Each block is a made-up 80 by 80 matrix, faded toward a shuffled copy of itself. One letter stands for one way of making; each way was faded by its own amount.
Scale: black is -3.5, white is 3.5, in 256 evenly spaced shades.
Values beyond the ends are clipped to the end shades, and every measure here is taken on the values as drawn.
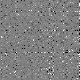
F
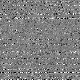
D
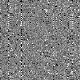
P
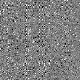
P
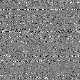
D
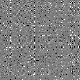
F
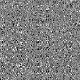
P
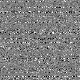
D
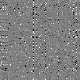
F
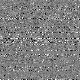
D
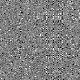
P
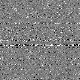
D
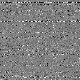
D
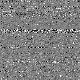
D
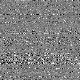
D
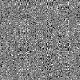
P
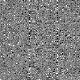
P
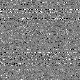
D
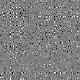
F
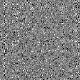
P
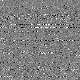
D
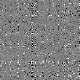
F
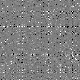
F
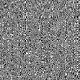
P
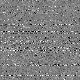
D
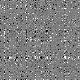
F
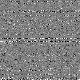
D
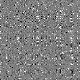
F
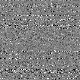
D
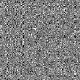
P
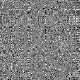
P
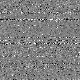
D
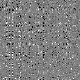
F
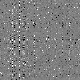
F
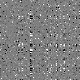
F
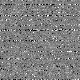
D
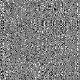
P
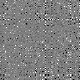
F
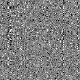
P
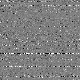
D
